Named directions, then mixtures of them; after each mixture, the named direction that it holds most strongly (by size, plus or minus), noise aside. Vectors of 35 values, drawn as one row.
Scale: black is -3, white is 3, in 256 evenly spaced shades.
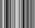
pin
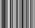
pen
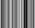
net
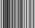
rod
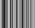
pen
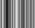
pin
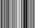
net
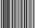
rod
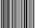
net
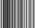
rod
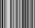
rod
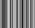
pen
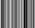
net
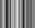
pin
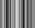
pin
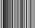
rod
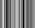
pin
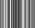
pen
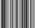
pen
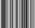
pen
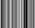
net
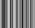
pen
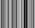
net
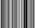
net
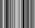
pin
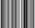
net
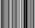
net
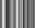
pin
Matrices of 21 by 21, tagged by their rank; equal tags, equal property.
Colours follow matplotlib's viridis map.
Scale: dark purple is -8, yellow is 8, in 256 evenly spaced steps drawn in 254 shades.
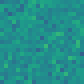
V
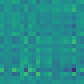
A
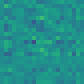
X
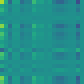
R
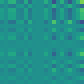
R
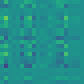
A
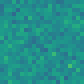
V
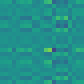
A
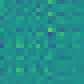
X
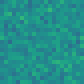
V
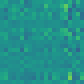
X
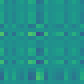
R
